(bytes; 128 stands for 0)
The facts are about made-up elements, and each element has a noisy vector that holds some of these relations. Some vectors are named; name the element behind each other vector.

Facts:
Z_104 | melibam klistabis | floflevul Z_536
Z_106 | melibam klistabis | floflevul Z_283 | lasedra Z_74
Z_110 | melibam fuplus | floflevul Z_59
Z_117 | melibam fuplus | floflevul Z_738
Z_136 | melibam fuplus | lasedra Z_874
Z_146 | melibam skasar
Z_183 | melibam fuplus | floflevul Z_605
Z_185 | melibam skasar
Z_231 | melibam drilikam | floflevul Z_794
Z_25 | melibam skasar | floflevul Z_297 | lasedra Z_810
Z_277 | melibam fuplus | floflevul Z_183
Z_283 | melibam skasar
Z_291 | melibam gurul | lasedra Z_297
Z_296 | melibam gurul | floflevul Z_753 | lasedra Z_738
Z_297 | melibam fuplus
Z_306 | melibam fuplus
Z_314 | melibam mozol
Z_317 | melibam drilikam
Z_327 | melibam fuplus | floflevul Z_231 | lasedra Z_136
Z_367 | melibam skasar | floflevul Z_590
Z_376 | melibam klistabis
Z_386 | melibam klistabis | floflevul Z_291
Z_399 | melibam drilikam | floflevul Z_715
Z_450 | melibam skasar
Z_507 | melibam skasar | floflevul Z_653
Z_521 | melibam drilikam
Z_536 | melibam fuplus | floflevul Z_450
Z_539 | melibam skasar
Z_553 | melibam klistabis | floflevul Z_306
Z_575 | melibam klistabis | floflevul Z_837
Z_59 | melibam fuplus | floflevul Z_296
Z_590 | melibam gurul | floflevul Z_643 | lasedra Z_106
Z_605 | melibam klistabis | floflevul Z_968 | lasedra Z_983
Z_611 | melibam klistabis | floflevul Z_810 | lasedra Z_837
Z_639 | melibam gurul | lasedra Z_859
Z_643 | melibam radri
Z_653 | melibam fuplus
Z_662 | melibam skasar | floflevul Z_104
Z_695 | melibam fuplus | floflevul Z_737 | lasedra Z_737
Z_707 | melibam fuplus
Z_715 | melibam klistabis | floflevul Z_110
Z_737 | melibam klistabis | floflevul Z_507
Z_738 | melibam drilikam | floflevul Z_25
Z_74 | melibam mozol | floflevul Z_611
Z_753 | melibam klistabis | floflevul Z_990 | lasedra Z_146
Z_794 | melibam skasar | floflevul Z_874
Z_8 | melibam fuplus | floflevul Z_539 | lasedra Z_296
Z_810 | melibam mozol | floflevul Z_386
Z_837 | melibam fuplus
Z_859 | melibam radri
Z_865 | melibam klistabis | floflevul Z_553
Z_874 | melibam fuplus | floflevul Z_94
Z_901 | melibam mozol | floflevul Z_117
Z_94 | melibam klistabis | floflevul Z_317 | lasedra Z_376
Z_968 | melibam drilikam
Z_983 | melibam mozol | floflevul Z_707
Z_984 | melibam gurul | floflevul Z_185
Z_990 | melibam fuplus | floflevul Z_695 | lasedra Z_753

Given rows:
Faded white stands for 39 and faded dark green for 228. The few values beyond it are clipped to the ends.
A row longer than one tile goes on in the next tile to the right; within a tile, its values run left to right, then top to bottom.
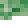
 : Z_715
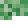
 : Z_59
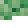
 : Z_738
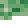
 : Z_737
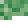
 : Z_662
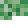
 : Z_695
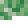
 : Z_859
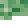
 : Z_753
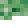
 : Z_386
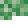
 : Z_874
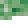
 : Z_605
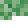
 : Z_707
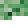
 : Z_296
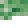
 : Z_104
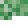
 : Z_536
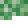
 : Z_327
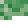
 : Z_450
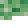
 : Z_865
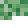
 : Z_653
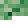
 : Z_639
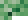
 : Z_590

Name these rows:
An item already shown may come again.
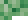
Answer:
Z_968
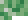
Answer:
Z_859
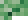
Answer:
Z_639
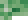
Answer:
Z_715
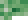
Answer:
Z_376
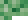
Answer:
Z_231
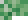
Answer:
Z_536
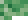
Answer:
Z_146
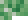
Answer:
Z_643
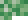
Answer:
Z_327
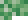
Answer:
Z_874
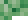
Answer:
Z_968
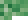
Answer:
Z_367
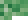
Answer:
Z_367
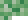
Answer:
Z_983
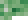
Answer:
Z_605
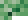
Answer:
Z_590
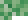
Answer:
Z_707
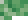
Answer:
Z_25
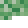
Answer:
Z_314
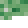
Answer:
Z_94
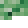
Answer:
Z_984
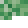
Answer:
Z_136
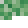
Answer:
Z_306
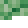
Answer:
Z_399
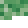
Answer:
Z_507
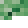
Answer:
Z_291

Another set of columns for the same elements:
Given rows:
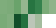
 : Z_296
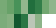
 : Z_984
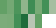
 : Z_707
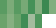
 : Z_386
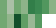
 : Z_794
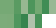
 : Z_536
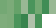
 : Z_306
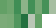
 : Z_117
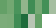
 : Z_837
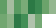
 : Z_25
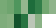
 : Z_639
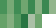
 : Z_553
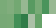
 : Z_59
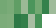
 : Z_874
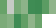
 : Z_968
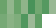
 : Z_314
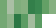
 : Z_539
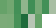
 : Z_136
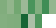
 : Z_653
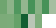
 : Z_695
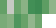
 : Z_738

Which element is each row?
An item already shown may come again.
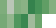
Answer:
Z_507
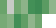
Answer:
Z_521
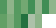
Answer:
Z_753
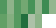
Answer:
Z_753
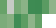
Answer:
Z_968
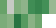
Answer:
Z_317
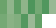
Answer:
Z_983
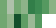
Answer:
Z_794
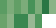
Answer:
Z_94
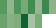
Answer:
Z_737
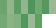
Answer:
Z_983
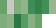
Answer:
Z_317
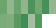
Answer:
Z_643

